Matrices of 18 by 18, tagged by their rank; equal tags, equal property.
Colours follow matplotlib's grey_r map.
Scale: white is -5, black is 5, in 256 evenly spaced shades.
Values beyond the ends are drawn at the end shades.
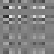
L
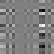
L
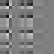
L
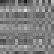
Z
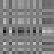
L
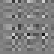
Z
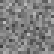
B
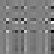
L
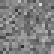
B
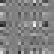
Z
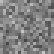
B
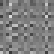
Z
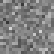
B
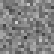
B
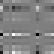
L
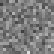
B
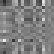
Z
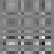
L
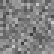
B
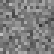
B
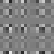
L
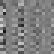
Z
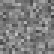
B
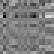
Z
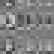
Z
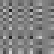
L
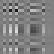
L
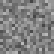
B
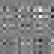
Z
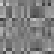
Z
